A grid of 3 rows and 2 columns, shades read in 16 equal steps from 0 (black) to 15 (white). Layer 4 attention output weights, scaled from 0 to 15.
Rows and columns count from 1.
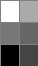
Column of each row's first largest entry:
1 1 2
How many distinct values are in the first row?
2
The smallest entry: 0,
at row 3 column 1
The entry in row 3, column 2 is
4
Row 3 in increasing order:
0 4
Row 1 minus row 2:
8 4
